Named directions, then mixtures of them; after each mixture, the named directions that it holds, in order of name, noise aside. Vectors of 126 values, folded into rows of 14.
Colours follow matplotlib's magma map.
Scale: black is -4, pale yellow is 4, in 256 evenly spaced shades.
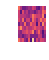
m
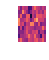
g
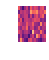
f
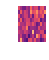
f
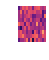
m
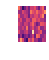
f, m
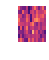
f, g, m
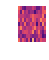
m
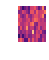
f, g, m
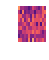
g, m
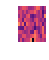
g, m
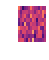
f, g, m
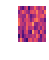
f, g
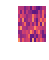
f, m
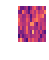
f, g, m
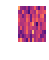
f, g, m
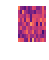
g, m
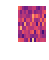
m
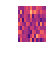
f, g, m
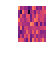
g, m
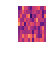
f, g, m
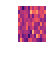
f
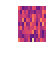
m
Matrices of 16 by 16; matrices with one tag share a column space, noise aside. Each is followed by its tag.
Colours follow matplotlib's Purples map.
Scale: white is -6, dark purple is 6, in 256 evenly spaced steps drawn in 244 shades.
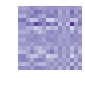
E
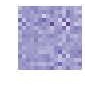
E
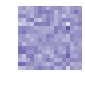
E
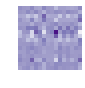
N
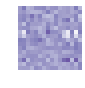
N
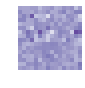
N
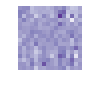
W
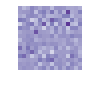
E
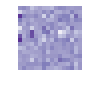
N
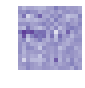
N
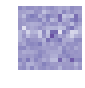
N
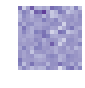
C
